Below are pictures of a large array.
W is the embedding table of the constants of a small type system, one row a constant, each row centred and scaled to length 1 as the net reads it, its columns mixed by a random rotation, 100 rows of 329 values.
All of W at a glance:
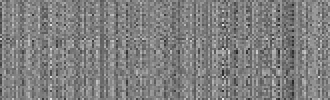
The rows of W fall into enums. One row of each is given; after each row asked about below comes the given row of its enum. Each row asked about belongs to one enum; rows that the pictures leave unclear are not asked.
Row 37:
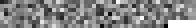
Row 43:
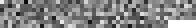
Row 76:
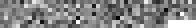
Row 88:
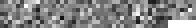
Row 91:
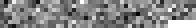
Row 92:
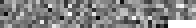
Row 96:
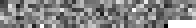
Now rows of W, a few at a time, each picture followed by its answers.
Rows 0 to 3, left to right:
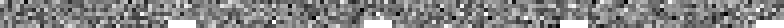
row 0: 43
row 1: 76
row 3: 91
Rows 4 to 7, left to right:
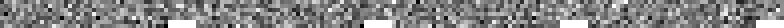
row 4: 92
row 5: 96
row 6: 43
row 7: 88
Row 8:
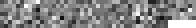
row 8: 88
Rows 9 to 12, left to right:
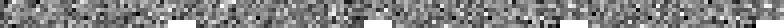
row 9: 91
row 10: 88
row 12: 92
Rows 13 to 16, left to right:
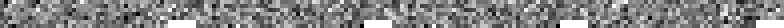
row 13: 91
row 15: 96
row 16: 88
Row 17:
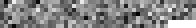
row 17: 91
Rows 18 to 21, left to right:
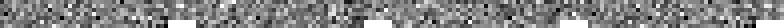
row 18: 92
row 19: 88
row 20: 76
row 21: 92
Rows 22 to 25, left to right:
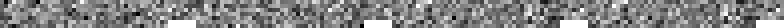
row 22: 91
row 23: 96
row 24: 88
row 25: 88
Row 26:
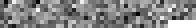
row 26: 91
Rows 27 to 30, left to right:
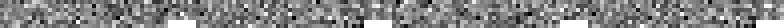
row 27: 76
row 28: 92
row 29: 91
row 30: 92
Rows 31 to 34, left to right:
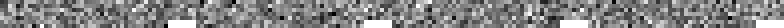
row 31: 96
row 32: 91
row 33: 88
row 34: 43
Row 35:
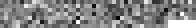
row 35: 76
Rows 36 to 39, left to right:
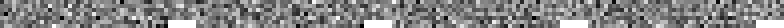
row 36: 92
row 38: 43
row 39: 43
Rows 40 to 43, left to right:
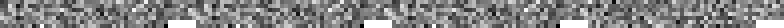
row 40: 96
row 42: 96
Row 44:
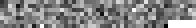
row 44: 96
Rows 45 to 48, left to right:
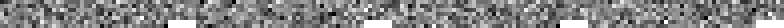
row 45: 37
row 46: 91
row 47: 96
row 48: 76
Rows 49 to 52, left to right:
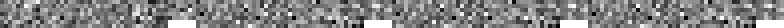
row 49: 88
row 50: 92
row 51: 92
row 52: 92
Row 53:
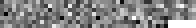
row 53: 92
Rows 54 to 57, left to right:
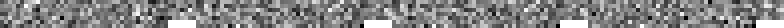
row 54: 88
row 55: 96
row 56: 96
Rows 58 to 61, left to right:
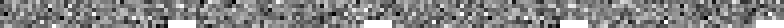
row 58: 92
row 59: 91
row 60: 92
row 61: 76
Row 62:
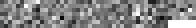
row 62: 88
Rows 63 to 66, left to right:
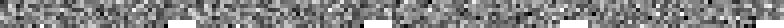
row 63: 96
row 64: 96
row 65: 91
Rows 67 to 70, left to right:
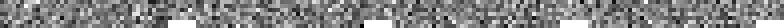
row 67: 88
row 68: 96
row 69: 43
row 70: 43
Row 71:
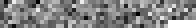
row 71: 91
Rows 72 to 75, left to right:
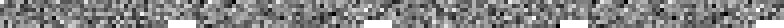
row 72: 43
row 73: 91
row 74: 37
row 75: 91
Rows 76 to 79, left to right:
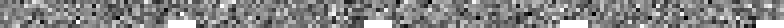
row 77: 88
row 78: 91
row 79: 92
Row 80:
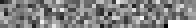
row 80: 37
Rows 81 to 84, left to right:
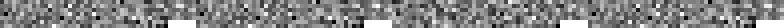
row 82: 92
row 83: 37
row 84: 92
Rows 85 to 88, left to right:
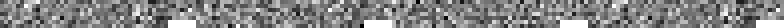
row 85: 88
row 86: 96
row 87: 43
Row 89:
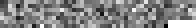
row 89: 96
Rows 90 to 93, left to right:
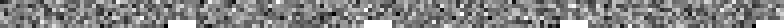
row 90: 37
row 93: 96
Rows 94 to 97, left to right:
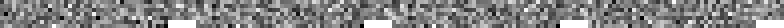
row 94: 92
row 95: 96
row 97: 43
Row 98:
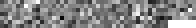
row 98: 88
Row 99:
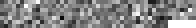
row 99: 88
